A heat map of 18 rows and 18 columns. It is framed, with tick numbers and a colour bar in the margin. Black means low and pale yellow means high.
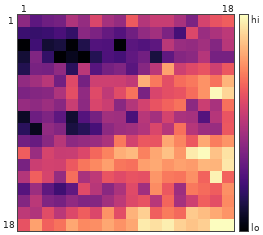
Horizontal stripes repeat 3 times down the table. The bottom right is the ninth with the highest average. The ninth with the lowest average is the top left. The halves do not mirror each other. On average the colour sits 50% of the way up the scale. The field climbs toward the bottom right. The values follow a bell shape.
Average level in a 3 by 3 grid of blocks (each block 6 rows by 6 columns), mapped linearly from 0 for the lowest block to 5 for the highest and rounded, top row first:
013 | 134 | 345
